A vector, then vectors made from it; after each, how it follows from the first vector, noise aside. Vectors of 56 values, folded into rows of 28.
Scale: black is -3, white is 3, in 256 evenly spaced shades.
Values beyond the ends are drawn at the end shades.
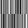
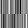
copied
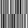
copied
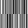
reversed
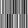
reversed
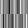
sign-scrambled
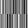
reversed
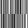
copied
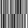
copied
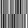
copied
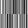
reversed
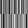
sign-scrambled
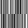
copied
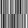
copied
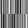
copied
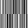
reversed
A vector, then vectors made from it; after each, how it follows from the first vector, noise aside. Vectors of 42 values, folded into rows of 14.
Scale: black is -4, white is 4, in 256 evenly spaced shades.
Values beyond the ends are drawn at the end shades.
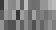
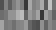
wrapped around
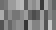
wrapped around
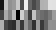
scaled up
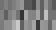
wrapped around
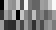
scaled up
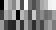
scaled up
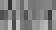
wrapped around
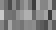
wrapped around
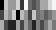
scaled up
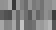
wrapped around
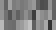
wrapped around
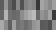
wrapped around
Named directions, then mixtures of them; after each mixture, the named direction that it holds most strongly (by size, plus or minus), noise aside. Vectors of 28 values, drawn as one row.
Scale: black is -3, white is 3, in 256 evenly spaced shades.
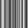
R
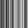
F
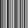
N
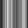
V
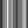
V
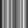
V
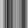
V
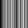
N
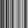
F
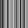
N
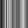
V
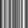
R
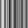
R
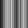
V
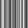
R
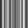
R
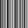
N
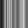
V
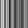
F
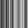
F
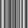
R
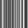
R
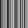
N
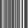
R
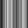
V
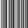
N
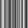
R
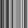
F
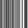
F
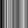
V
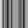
V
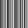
N
